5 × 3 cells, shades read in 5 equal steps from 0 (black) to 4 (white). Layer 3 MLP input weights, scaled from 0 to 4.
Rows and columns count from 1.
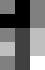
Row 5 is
2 1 4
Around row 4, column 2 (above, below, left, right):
1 1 3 3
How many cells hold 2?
5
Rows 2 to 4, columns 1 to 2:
0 0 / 2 1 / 3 1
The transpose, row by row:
2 0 2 3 2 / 0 0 1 1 1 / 2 2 3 3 4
